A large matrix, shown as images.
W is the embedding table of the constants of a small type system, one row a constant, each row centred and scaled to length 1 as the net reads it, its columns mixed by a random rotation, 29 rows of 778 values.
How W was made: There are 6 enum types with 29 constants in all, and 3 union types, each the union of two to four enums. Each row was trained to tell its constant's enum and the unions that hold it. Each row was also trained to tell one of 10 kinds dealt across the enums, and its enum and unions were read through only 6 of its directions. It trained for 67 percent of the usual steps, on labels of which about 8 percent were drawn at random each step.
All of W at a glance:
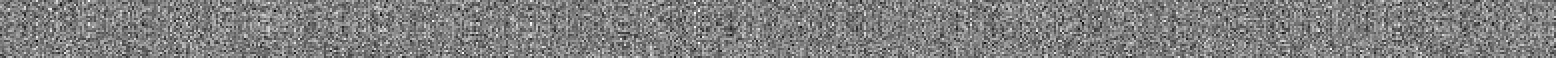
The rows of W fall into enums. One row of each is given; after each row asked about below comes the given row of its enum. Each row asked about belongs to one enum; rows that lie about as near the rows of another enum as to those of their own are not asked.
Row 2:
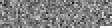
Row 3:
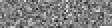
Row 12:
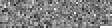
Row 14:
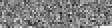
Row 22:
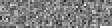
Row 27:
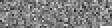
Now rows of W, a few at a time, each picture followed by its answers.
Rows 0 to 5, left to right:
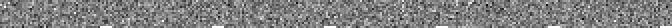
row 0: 12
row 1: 14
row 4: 3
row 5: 27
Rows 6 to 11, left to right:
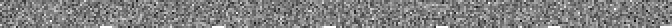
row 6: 14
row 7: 14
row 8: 2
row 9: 22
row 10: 2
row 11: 12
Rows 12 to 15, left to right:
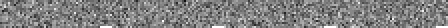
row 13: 14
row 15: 2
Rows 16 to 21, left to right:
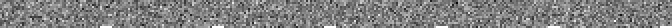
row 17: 14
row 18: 12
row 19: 3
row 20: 2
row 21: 27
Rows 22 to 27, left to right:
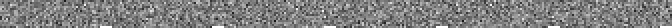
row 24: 3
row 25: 22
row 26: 3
